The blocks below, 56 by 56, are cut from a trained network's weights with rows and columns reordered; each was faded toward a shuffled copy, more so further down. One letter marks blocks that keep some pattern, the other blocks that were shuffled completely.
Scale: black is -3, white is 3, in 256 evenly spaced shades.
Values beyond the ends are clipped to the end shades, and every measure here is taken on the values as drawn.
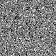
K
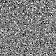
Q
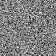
Q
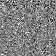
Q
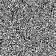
Q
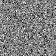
Q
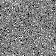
K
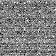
Q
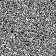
K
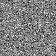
K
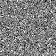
Q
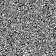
K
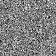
K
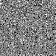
Q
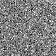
K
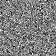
K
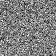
K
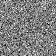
Q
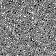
K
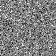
K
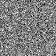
Q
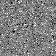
Q
